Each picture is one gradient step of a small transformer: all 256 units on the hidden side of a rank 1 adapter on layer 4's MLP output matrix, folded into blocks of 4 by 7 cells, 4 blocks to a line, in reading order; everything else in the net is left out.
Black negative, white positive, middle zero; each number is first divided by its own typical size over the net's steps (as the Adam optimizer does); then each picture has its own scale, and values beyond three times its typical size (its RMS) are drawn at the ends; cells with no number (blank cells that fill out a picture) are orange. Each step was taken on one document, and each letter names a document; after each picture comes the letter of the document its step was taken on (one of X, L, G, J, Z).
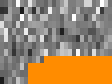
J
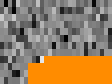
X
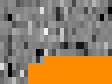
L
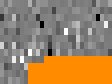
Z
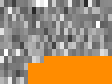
X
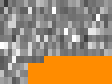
Z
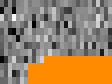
X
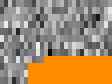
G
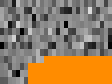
X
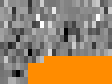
Z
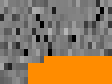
Z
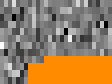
Z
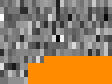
G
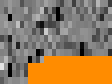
L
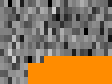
G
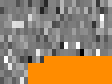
L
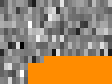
G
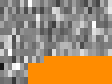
G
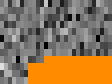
G
